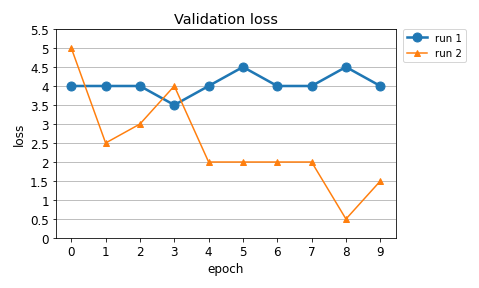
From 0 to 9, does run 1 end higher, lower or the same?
the same
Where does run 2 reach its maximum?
0
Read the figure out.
Title: Validation loss
x-axis: epoch, ticks 0 1 2 3 4 5 6 7 8 9
y-axis: loss, ticks 0 0.5 1 1.5 2 2.5 3 3.5 4 4.5 5 5.5
Legend: run 1, run 2
Values:
run 1: 4 4 4 3.5 4 4.5 4 4 4.5 4
run 2: 5 2.5 3 4 2 2 2 2 0.5 1.5
